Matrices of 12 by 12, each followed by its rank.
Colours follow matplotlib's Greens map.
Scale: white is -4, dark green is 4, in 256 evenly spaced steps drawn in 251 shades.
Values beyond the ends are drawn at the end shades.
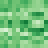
two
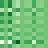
one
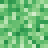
full rank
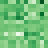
two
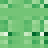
one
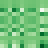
one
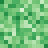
full rank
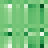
one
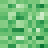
two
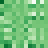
two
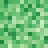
full rank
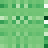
one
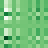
one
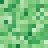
full rank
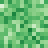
full rank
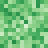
full rank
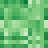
two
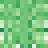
two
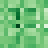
two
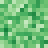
full rank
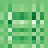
one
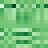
two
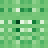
one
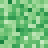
full rank
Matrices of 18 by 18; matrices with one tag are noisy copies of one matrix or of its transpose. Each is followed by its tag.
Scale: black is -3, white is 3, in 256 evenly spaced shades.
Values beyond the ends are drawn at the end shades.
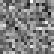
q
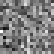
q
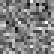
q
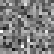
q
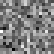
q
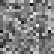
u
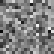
u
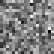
u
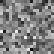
u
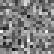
q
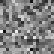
u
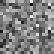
u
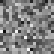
u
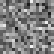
q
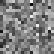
u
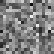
u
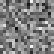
q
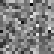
u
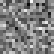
q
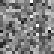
u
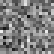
q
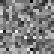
u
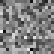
u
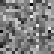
u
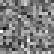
q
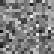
u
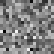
u
